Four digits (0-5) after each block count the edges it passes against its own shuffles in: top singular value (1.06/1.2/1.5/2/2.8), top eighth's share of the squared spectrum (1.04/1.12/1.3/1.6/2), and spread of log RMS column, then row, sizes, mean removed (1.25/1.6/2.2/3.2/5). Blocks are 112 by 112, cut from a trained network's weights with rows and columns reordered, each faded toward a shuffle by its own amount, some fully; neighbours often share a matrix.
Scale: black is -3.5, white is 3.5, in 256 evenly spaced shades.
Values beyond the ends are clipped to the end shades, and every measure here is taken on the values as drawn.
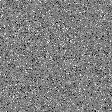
0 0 0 0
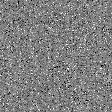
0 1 0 0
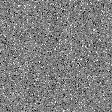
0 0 0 0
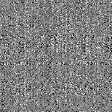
3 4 1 3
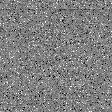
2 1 1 0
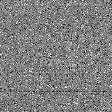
2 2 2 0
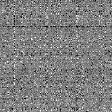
3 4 3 2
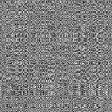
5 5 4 3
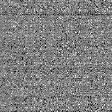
3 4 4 2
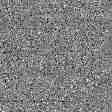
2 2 1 0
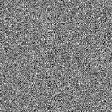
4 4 2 2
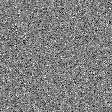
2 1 0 0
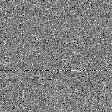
3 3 1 2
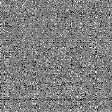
3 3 3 1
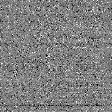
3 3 2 1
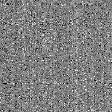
3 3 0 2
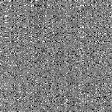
3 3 1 3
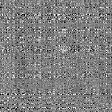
4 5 2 4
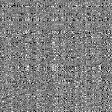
3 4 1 4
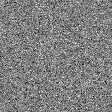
1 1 0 0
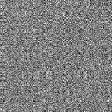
4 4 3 2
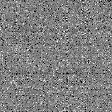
3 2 2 0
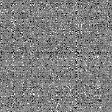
3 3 3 2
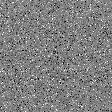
0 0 0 0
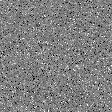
0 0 0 0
